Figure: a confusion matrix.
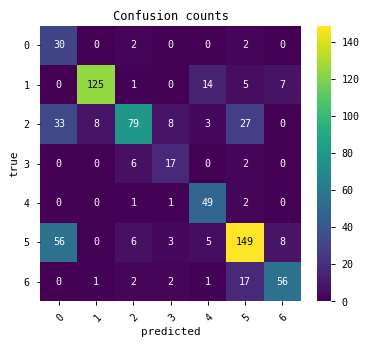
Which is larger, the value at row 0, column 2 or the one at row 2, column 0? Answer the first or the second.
the second
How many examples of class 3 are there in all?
25
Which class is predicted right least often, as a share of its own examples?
2
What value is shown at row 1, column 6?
7
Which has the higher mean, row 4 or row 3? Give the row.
4
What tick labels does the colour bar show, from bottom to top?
0, 20, 40, 60, 80, 100, 120, 140
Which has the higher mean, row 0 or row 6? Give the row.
6
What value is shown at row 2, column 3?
8
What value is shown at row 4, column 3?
1
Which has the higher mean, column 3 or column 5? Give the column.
5
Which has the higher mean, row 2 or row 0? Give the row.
2
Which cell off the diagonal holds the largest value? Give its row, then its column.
5, 0
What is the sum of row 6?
79
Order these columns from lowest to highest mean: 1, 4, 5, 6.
6, 4, 1, 5
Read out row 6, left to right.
0 1 2 2 1 17 56
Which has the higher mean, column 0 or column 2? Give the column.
0
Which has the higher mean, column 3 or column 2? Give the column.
2
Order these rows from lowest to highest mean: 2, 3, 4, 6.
3, 4, 6, 2
